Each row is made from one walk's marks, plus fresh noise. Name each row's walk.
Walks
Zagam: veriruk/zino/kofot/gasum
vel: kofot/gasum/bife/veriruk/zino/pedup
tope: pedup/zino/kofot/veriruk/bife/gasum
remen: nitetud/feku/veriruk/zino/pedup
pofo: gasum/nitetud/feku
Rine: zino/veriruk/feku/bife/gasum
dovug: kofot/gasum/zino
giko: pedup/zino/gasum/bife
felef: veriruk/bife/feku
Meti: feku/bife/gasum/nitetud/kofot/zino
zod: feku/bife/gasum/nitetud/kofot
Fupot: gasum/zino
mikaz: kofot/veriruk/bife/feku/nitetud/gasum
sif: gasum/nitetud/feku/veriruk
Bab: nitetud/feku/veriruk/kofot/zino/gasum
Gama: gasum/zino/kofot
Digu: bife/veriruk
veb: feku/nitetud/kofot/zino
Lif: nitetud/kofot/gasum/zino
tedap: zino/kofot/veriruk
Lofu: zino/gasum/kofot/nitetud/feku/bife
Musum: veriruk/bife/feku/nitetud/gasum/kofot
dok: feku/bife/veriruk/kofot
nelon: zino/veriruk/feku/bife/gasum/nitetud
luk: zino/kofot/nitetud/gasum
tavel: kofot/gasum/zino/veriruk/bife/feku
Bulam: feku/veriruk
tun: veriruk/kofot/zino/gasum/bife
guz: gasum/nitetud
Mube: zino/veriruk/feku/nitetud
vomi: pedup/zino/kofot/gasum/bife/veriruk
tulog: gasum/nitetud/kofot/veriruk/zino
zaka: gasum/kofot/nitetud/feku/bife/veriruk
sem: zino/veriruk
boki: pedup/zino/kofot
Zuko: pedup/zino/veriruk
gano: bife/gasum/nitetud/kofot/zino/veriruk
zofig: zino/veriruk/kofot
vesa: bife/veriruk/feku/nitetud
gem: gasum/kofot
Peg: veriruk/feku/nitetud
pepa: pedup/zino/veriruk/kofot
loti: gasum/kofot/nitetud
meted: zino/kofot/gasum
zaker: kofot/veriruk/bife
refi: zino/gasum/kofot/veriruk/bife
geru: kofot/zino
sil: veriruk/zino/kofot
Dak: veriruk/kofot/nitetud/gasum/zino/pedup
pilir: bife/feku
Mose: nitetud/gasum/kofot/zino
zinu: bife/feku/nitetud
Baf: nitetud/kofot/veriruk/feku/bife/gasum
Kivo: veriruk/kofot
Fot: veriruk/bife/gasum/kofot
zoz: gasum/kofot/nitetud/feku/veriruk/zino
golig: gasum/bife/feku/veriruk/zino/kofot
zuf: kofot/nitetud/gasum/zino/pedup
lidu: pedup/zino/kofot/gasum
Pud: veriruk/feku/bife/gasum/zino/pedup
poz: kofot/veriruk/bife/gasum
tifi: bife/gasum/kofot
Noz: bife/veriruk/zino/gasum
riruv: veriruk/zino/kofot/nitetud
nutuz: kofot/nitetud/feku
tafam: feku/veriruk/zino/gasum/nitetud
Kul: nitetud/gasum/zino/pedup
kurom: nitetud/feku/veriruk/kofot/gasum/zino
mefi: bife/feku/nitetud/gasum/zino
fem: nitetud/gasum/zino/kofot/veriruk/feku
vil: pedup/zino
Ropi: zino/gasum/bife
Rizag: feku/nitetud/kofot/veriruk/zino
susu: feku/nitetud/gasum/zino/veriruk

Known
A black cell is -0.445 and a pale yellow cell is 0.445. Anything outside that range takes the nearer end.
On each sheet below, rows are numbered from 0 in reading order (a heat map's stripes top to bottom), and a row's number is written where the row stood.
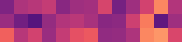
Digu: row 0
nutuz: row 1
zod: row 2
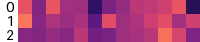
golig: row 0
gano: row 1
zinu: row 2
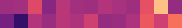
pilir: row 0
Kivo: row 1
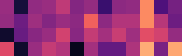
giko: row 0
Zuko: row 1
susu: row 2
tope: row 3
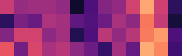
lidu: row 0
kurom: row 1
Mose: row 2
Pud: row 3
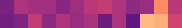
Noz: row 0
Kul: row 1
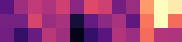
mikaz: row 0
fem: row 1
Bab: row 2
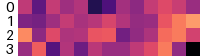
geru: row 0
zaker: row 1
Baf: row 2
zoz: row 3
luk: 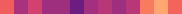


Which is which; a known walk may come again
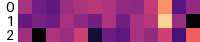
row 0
nutuz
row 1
remen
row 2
tun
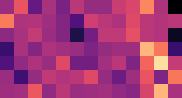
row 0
zoz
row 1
riruv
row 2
Zagam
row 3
sif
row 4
mefi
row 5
poz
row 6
pilir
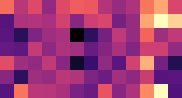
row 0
zod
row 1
mikaz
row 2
Bab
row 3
Fupot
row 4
vomi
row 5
Ropi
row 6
Musum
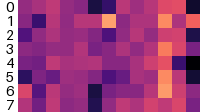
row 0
meted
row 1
pepa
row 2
dovug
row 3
zinu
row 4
tifi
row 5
kurom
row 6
boki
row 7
sil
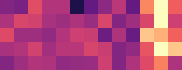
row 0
fem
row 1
felef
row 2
zuf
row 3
dok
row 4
Digu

